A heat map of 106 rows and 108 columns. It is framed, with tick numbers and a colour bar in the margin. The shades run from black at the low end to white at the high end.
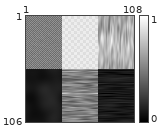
It is made of 2 by 3 panels. Panel 1,1: middling, checkered. Panel 1,2: very high, checkered, faint in contrast. Panel 1,3: high, streaked downward. Panel 2,1: very low, smooth, faint in contrast. Panel 2,2: middling, streaked across. Panel 2,3: very low, streaked across, faint in contrast.
